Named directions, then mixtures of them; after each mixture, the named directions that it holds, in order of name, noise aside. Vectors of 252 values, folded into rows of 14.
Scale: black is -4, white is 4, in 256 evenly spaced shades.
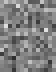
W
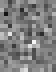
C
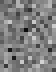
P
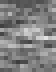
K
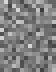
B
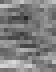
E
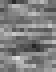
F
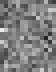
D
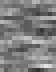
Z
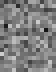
W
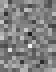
B, C, P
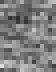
E, K, P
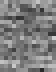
B, E, Z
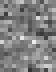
C, D, Z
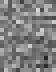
B, Z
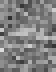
B, K, W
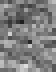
C, E, K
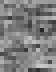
W, Z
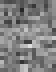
C, K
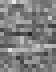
F, K, P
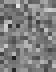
D, P, W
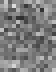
B, E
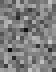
P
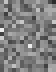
B, D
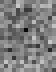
E, P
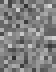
B, K, P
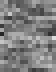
B, K, Z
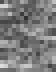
E, K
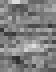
F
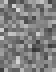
B, F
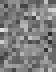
D
